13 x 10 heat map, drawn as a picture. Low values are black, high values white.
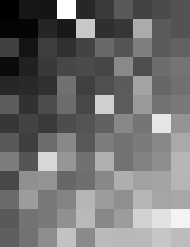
The top middle is the roughest part. Neither half mirrors the other. Values rise toward the bottom right. No regular stripes run through it. The top left is the ninth with the lowest average.
